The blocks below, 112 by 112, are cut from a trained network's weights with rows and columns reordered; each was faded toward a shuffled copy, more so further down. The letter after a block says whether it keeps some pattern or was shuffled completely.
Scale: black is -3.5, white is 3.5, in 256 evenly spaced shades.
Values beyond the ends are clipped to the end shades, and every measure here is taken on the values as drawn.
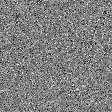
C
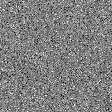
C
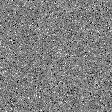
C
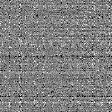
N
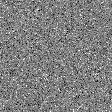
C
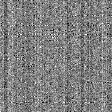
N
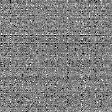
N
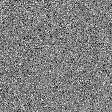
C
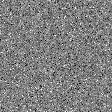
C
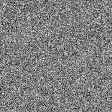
C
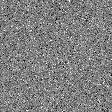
C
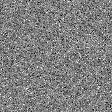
C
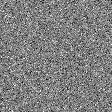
C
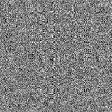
N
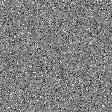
C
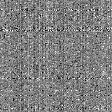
N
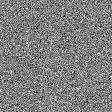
C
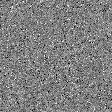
C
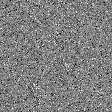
C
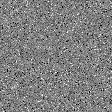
C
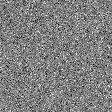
C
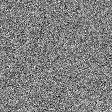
C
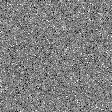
C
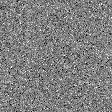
C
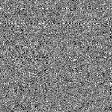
N
